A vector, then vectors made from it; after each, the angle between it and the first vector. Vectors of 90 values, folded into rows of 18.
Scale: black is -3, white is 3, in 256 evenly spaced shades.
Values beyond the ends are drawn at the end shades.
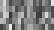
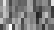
nearly parallel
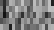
nearly opposite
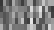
orthogonal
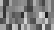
partly opposed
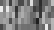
partly aligned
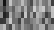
nearly opposite
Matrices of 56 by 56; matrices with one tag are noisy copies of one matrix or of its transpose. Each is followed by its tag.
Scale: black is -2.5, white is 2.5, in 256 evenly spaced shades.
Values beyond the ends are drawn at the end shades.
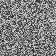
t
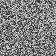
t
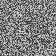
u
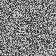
u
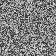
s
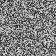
s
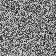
t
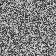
s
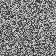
t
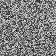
t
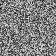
s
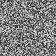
s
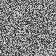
u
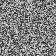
s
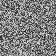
t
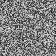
s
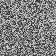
t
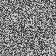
u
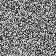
t
